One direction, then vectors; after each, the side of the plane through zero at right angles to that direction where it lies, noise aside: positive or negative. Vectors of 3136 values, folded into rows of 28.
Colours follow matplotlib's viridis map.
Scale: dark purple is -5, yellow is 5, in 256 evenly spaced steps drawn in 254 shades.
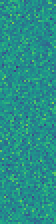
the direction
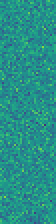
positive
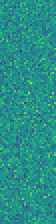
negative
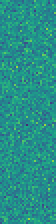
negative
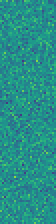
negative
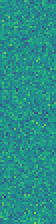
negative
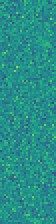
negative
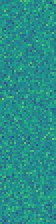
negative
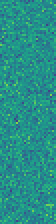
positive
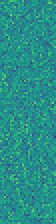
positive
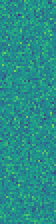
negative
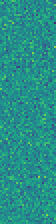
positive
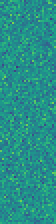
positive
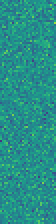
negative
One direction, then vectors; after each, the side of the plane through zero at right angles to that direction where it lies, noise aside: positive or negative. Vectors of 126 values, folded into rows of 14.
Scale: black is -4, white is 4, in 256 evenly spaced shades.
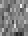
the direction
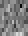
negative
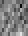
negative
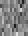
negative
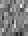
positive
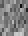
negative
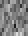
negative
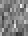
positive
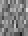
positive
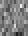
positive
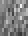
positive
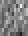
positive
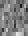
negative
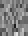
negative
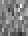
positive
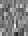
positive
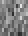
positive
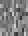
positive
